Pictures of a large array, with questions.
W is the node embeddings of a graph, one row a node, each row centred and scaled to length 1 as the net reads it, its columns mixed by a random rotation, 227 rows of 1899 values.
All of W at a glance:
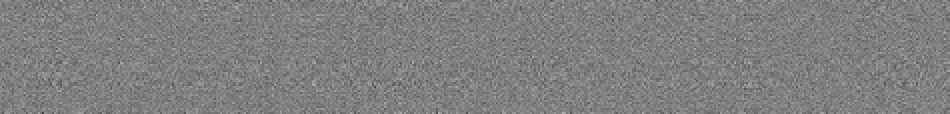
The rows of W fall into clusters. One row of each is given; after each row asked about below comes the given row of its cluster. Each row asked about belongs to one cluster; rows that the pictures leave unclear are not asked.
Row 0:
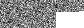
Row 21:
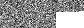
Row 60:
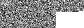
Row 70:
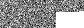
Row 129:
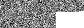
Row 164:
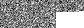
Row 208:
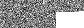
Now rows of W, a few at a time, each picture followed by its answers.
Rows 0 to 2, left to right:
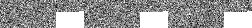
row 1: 0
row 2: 70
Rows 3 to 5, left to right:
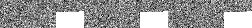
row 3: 0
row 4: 21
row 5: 208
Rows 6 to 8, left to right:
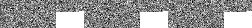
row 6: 164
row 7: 208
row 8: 208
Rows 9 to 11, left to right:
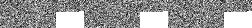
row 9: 21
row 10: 0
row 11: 21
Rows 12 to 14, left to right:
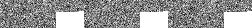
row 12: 208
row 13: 129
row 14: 208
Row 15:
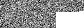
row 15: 129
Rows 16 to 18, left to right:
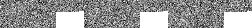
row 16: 129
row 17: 129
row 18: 70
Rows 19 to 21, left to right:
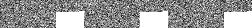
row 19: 164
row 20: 60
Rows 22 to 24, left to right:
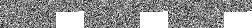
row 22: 129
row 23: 208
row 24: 0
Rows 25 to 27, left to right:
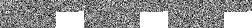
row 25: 60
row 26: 129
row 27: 21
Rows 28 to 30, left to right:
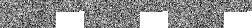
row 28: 70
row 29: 60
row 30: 70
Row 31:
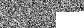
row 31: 70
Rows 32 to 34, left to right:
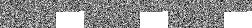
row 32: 21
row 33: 208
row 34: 21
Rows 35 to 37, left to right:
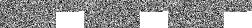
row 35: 164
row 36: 60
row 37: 60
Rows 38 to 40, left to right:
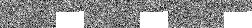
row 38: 70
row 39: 70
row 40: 0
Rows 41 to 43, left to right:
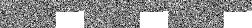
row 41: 60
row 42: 70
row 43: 60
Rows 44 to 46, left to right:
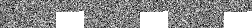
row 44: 164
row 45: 21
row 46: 70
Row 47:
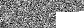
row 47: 129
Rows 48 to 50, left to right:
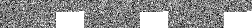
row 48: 164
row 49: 208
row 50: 60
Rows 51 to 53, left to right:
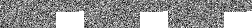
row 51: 129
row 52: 129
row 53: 0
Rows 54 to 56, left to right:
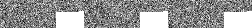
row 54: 208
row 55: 0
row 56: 129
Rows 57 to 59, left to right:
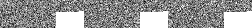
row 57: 60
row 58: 164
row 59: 208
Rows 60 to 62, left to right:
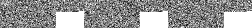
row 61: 60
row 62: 0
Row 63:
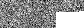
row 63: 70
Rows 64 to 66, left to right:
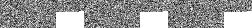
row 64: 21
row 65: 0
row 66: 164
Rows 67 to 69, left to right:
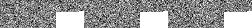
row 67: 164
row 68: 21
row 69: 21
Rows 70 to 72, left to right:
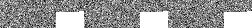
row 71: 129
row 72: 208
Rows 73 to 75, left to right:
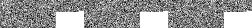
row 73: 60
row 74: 129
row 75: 208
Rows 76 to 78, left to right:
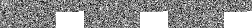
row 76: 60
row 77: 164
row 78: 164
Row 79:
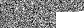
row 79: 164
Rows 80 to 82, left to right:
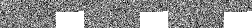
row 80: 60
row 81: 129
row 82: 70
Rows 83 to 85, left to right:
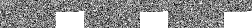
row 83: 60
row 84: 208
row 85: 164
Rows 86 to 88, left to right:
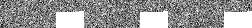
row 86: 129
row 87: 70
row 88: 70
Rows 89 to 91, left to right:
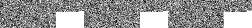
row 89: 0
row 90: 164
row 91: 60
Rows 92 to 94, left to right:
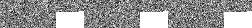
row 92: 208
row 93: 21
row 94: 208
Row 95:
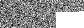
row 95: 0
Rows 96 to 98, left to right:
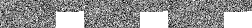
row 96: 60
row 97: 129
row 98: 129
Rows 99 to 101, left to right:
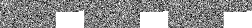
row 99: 60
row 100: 21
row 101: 60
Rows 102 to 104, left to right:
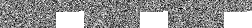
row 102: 21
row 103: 70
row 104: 164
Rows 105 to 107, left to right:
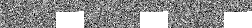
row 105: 208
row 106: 129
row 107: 70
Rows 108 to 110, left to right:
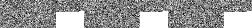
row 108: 21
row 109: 60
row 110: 60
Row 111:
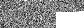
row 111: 129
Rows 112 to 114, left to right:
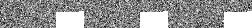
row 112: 0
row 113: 21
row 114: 70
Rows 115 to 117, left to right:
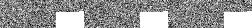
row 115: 70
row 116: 0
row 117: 129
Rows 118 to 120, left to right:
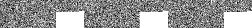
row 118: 164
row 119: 60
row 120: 208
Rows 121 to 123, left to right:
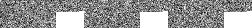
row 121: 164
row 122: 208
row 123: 164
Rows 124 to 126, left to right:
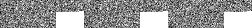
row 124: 164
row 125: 164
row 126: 129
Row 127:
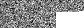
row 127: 164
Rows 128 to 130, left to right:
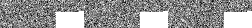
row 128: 60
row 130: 70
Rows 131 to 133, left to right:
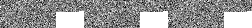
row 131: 129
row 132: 70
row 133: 129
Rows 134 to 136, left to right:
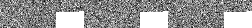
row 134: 70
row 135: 21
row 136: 208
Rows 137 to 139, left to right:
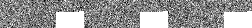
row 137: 70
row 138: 129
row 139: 0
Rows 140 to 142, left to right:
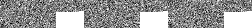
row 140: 129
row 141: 164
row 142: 129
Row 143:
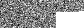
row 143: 0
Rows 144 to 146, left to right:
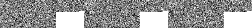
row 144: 21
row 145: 60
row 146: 60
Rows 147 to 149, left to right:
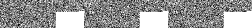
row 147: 0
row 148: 60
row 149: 60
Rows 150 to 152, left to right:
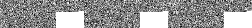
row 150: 208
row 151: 0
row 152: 60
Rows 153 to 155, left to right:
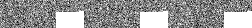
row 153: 208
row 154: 164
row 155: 70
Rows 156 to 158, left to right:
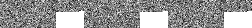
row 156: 21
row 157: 208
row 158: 21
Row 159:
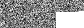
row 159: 208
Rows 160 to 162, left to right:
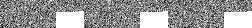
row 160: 129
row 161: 129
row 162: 21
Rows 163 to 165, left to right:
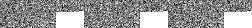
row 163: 164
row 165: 164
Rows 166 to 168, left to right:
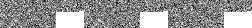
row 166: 70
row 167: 70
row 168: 164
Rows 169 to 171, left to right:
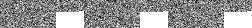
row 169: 164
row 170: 0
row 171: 164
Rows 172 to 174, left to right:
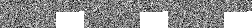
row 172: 21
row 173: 208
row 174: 21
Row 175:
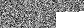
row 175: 21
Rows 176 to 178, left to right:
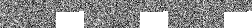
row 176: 70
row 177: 70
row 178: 21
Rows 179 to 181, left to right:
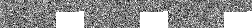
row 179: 208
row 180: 70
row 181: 0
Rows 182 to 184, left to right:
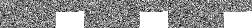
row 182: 60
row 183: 60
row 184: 0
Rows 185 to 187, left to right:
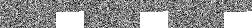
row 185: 21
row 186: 164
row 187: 208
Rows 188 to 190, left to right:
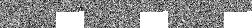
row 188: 70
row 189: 21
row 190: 70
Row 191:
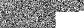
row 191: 60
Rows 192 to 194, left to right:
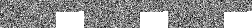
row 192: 0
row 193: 21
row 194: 21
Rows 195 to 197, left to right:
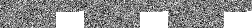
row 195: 129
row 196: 0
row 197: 60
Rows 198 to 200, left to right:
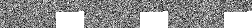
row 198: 208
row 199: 21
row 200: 21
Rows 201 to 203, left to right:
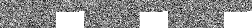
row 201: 70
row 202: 60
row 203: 164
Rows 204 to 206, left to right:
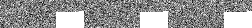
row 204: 129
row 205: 0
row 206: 208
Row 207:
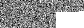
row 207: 0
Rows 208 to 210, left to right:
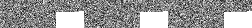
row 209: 0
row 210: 21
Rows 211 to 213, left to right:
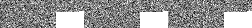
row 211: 164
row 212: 208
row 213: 21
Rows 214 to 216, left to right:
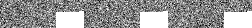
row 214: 0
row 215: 164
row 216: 70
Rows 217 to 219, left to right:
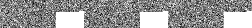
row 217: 70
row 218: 208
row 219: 60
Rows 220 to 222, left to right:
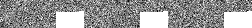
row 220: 129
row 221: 70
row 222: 21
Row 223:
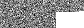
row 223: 208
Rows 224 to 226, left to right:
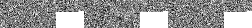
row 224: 208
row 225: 0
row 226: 208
